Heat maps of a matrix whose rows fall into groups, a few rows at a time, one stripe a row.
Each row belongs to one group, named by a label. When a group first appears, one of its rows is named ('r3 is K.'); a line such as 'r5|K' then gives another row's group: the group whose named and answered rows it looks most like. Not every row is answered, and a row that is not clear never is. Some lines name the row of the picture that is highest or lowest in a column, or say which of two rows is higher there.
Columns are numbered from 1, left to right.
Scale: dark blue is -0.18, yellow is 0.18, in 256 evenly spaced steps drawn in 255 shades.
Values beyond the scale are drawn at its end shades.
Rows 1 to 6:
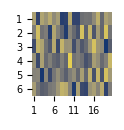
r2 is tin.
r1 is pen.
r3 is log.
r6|log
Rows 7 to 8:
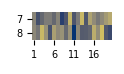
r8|log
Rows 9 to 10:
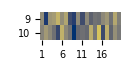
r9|pen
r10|tin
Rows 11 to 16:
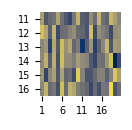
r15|pen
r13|tin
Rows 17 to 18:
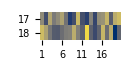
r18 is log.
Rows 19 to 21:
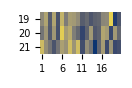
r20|tin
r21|log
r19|log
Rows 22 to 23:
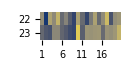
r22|pen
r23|pen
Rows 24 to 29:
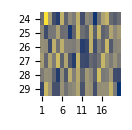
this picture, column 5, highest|27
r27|pen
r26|tin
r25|pen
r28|log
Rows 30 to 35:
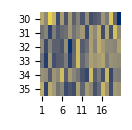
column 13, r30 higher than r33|No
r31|tin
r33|pen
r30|log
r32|pen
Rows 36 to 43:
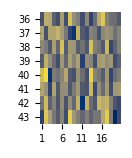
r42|log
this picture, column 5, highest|37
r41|tin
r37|pen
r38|tin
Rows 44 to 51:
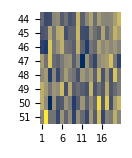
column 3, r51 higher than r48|Yes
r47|log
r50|tin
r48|tin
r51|tin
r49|tin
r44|pen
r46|pen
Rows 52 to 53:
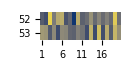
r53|tin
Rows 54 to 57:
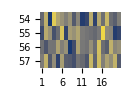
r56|pen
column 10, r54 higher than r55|No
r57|tin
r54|tin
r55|log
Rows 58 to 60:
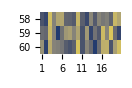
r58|pen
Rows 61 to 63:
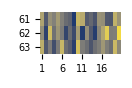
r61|pen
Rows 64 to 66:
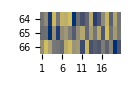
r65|tin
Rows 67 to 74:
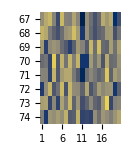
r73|tin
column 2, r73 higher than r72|Yes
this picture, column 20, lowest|67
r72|log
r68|log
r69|pen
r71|tin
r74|pen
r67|log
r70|tin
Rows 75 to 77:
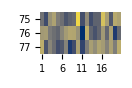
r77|pen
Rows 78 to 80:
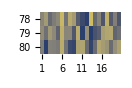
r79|log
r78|tin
